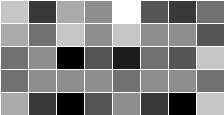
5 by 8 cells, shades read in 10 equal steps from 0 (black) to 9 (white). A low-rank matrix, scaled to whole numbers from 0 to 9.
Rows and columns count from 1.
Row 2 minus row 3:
2 -1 7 2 6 1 2 -4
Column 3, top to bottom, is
6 7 0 5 0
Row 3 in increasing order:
0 1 3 3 4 4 5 7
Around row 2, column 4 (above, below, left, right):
5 3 7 7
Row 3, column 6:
4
